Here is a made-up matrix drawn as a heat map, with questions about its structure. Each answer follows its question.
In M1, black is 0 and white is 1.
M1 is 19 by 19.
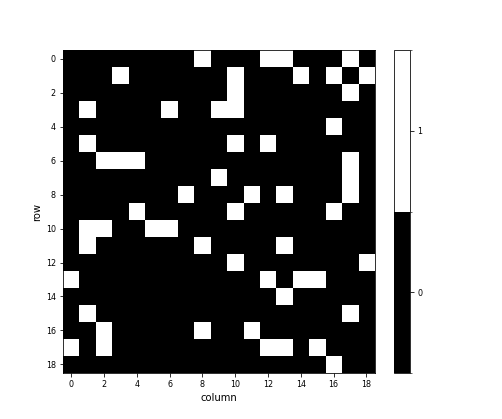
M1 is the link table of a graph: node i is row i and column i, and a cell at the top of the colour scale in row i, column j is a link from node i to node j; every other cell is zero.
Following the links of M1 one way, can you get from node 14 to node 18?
yes
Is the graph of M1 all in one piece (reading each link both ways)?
yes
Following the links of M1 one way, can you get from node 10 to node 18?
yes
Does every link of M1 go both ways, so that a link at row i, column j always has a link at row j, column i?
no
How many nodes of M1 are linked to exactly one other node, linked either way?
0
